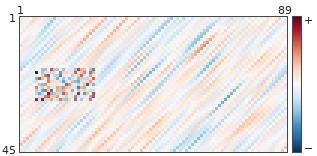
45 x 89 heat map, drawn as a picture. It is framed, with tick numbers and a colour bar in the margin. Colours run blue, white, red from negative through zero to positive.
Slope: none. Odd rows or columns: none. Odd patch: rougher, in the middle left. Roughest part: middle left. Histogram: heavy tails on both sides. Grain: diagonal, up to the right.
